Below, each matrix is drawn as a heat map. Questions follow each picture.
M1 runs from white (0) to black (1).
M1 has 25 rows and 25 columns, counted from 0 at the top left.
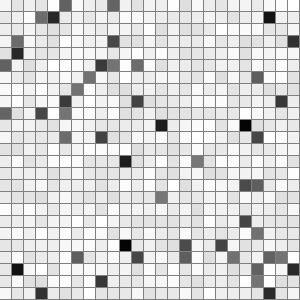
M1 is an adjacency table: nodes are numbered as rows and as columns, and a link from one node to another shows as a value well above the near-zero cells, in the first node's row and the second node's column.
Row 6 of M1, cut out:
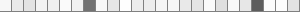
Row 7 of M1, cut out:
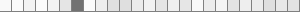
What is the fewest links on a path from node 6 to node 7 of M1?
1
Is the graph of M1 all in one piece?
no
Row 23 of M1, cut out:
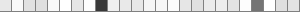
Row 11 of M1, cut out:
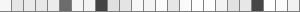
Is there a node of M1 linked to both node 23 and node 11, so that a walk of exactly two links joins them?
yes
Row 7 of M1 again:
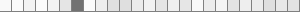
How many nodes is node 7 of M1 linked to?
1
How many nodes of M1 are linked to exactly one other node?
5
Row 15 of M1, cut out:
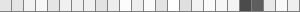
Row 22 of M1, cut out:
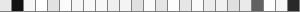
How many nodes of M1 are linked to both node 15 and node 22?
1
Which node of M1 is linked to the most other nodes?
node 21
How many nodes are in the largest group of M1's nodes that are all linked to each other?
3
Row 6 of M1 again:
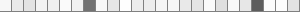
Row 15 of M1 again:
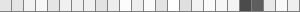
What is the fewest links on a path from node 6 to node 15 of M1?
2
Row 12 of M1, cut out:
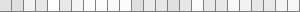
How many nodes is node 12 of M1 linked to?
0
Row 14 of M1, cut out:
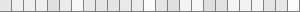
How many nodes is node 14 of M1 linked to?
0
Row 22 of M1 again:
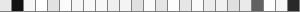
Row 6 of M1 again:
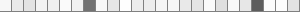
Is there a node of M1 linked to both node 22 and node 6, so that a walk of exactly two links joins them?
yes
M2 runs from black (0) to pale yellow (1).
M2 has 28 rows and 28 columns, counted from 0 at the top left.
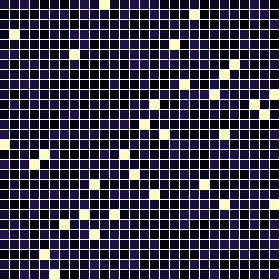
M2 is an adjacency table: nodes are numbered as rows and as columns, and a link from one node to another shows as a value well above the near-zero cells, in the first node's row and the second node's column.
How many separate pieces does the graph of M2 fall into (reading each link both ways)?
3
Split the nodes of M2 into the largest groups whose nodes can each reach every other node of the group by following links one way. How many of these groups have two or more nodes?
2
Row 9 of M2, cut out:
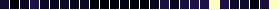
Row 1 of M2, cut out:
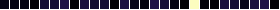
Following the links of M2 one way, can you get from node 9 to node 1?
no
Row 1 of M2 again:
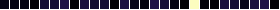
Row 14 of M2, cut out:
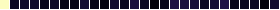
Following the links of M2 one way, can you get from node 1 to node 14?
yes
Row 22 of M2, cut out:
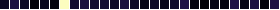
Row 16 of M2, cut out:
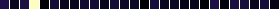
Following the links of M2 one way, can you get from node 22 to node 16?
no
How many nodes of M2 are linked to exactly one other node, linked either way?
1
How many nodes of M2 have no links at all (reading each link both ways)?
2
